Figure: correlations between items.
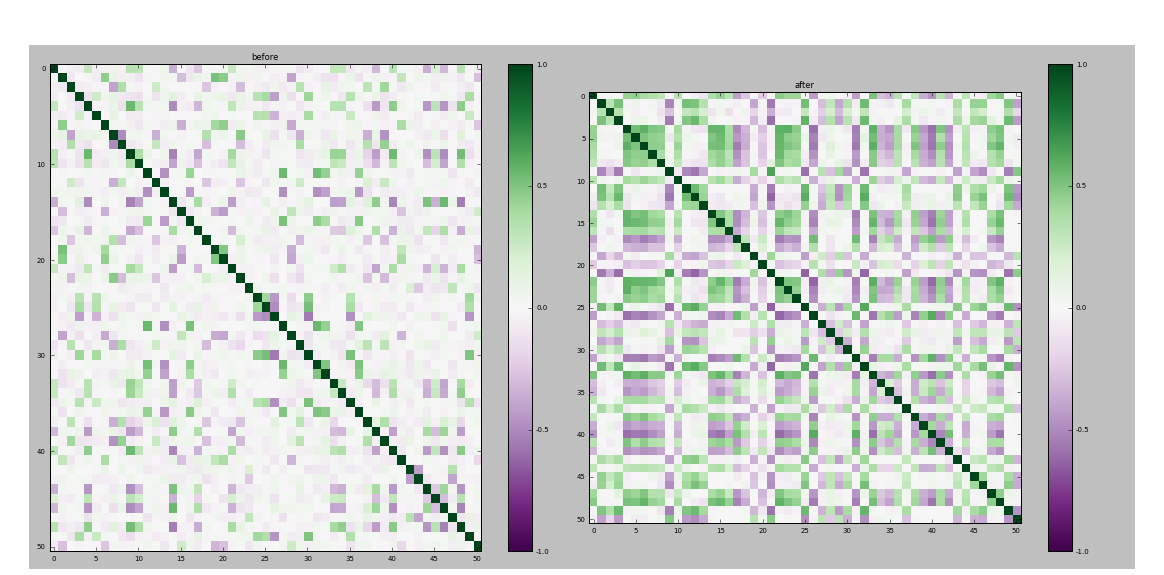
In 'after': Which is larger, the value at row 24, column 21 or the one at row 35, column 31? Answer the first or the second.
the second
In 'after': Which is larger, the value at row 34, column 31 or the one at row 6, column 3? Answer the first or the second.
the first
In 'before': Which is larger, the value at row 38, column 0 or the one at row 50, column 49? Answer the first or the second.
the second
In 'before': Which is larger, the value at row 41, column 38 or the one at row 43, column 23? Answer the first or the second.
the first
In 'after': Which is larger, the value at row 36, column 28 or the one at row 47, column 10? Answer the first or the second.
the second
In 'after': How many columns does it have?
51
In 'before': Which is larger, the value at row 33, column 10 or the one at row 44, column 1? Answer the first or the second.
the first
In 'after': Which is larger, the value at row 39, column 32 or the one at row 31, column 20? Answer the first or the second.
the second
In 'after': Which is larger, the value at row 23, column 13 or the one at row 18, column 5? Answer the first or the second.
the first
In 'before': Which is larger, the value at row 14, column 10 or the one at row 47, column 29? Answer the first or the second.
the second
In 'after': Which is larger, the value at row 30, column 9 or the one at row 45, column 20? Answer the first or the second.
the second
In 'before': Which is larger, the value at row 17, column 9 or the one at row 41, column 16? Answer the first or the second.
the second
